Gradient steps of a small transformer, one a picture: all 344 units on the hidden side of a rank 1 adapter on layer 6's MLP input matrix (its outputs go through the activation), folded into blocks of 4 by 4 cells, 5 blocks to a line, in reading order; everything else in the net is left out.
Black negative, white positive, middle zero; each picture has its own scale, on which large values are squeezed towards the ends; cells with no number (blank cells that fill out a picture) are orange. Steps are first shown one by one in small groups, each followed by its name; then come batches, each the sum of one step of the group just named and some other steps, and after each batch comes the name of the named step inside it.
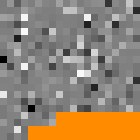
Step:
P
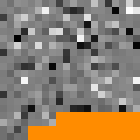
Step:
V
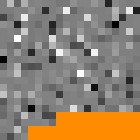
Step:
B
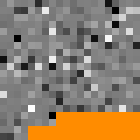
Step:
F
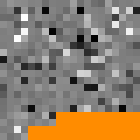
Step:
B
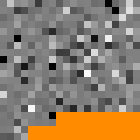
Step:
F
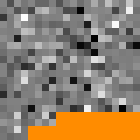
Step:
V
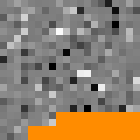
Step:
B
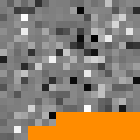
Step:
F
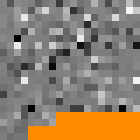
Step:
V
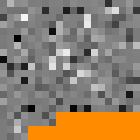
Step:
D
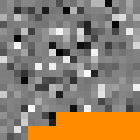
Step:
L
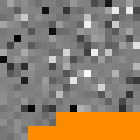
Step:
D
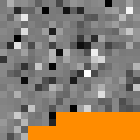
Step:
L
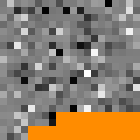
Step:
L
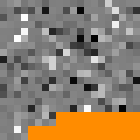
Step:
D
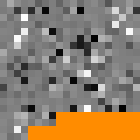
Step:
L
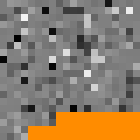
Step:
D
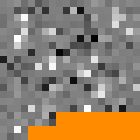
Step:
L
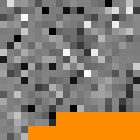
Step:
D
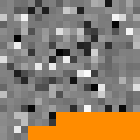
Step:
L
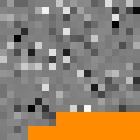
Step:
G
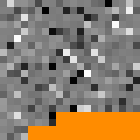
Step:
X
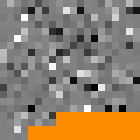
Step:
G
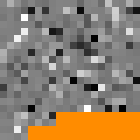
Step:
G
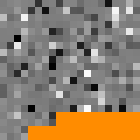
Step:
X
